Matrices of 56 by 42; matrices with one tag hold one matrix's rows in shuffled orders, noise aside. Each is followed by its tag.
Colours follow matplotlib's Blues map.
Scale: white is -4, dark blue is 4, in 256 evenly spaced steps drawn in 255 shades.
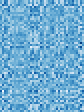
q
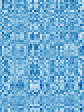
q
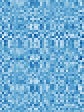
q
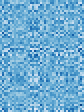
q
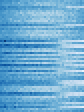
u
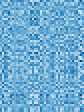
q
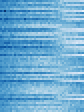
u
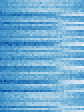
u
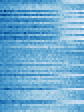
u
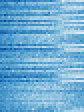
u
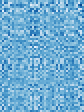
q
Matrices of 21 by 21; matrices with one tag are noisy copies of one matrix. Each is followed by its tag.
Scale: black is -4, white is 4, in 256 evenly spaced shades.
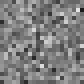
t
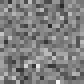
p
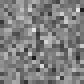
t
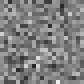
p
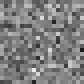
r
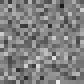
p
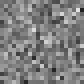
t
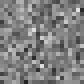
t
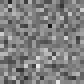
p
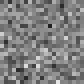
p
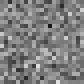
p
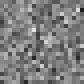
t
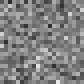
p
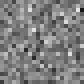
t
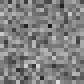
p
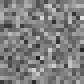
r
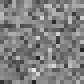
r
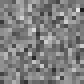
t
